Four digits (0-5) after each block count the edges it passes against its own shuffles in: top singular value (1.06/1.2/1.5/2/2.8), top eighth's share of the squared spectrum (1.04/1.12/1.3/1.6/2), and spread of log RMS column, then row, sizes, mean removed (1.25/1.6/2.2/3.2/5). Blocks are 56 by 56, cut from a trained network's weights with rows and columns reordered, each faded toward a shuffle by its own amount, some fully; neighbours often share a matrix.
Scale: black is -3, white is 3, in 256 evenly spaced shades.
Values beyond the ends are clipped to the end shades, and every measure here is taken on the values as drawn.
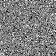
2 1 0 0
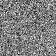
0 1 0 0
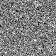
0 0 0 0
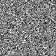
1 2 1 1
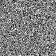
0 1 0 0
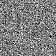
0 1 0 0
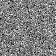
0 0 0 0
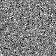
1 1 0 0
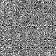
3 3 1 2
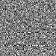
3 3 1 3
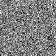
1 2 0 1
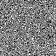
1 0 0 0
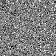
1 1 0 0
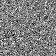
1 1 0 0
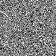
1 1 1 0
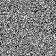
3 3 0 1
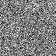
0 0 0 0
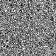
2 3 0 1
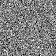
1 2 0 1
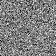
0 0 0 0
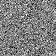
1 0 0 0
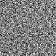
3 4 1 2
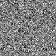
2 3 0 2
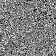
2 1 0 0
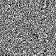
2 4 1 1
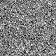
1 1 0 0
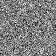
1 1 0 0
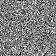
0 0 0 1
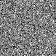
0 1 0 0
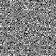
3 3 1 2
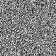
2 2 1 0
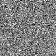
2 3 0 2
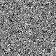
1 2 0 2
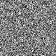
2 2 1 0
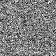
1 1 0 0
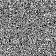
1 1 0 0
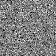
2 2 0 1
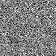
2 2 0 1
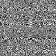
3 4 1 3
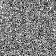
1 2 0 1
